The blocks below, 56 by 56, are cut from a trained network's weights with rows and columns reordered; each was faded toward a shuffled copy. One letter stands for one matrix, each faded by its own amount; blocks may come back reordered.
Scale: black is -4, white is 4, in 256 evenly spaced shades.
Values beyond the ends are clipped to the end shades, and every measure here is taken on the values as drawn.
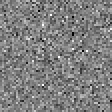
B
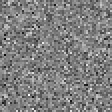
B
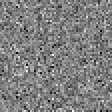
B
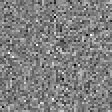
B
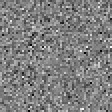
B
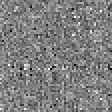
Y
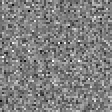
Y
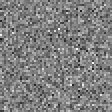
B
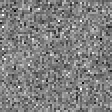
Y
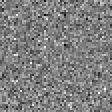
B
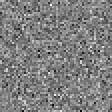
B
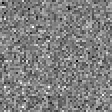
Y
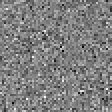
B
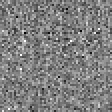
Y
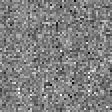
Y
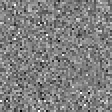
B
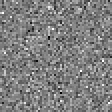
B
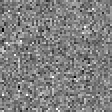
B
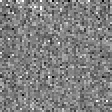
Y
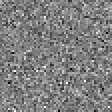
B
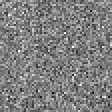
Y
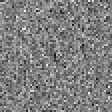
B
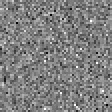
Y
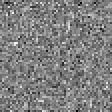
Y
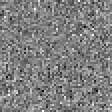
Y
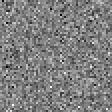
B
